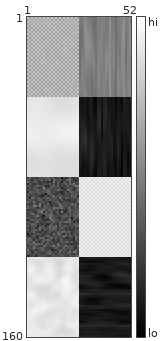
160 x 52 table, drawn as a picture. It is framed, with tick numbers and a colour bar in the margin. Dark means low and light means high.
The table splits into 4 rows of 2 panels. Panel 1,1: high, checkered. Panel 1,2: middling, streaked downward, faint in contrast. Panel 2,1: very high, smooth, faint in contrast. Panel 2,2: very low, streaked downward, faint in contrast. Panel 3,1: low, fine-grained. Panel 3,2: very high, checkered, faint in contrast. Panel 4,1: very high, blotchy, faint in contrast. Panel 4,2: very low, streaked across, faint in contrast.
